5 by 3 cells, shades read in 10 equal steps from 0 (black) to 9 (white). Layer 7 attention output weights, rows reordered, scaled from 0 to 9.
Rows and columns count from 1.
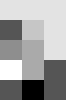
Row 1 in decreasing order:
8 8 8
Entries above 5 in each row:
3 2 2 2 0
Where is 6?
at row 3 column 2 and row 4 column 2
